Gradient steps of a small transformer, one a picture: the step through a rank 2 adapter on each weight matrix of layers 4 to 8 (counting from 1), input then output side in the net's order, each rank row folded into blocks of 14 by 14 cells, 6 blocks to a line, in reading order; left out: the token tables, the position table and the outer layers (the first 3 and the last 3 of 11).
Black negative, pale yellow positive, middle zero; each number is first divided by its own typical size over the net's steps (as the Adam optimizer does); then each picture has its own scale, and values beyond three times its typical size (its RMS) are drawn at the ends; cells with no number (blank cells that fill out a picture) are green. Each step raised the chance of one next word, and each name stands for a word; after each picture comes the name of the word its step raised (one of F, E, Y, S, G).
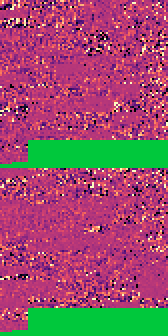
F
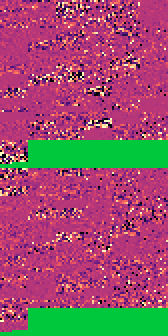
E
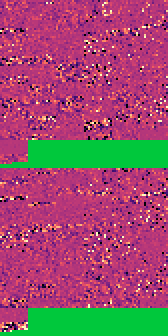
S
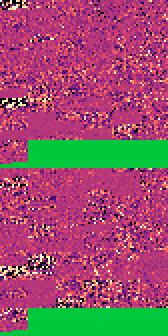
F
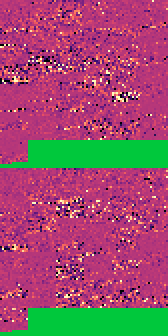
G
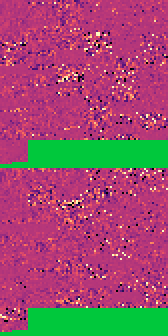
G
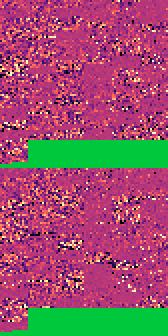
E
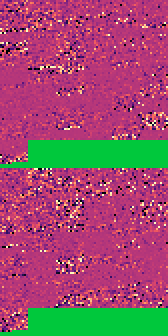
G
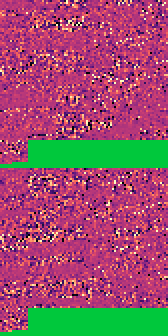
E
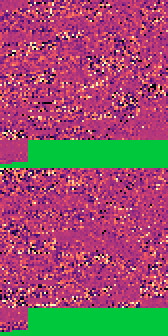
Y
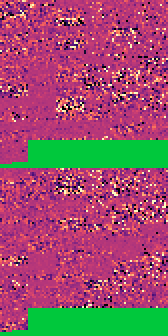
S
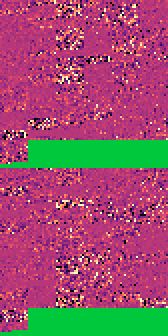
G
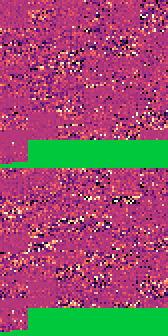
Y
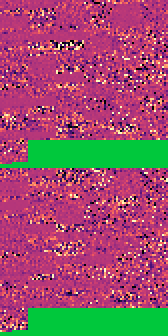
F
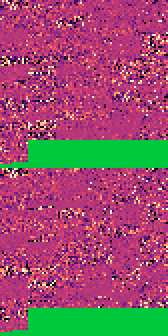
F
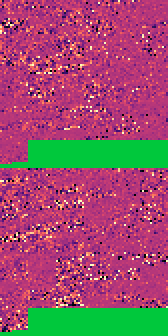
G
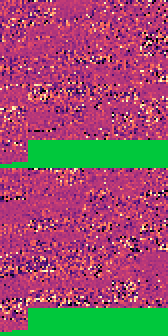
F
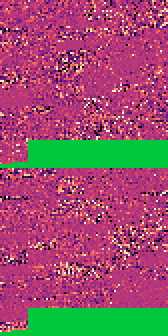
Y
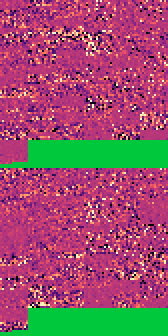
Y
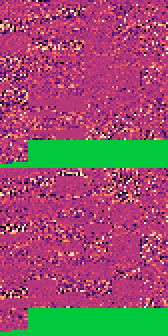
F
